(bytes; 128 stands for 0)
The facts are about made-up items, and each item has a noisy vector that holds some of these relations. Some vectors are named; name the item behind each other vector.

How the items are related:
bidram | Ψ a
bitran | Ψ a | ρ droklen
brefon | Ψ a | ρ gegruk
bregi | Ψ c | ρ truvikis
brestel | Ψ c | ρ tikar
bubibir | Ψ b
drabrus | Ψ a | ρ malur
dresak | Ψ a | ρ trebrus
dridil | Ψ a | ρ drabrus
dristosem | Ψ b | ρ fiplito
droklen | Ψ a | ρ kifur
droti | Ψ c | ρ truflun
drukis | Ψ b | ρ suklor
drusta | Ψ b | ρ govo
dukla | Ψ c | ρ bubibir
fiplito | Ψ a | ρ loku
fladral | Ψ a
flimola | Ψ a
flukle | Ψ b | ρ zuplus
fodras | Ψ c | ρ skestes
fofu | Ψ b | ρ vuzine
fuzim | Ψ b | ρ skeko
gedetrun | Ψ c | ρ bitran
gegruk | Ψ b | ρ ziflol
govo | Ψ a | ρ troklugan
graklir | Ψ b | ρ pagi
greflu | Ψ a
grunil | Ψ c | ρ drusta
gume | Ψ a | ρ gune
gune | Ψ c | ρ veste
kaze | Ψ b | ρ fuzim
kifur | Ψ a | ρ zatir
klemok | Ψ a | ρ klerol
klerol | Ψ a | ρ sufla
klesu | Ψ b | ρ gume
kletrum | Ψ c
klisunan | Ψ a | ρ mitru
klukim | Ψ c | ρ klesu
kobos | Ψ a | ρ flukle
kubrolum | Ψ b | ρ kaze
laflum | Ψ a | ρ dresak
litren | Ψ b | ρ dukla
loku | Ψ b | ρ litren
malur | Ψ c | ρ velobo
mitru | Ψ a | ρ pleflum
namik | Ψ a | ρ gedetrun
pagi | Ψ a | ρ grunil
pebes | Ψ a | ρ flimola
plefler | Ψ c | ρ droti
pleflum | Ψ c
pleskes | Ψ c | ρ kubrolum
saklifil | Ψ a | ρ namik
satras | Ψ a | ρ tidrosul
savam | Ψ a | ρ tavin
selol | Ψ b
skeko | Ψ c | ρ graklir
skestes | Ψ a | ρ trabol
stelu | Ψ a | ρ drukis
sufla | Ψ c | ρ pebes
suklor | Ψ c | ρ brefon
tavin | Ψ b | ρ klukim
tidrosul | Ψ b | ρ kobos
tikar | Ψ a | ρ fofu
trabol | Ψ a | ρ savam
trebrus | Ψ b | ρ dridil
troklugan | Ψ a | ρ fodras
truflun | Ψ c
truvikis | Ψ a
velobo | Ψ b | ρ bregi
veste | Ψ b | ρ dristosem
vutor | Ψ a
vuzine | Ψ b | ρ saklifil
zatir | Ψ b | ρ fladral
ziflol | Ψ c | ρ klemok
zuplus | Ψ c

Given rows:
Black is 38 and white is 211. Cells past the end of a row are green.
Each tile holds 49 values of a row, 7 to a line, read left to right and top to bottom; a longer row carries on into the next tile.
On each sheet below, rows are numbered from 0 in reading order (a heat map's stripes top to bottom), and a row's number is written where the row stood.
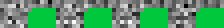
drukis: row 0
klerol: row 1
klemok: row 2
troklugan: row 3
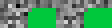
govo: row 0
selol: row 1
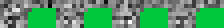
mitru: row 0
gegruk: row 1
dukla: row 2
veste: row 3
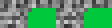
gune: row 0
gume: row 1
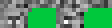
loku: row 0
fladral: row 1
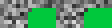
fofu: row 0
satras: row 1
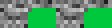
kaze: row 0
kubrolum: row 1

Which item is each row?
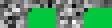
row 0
klisunan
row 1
brestel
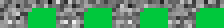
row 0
zuplus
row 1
gedetrun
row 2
skeko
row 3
klesu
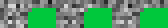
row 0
brefon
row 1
graklir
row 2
kletrum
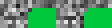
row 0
tikar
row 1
bubibir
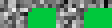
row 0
laflum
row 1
pleflum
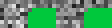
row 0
pebes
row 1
tavin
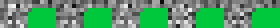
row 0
stelu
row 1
grunil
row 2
suklor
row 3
flimola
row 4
kobos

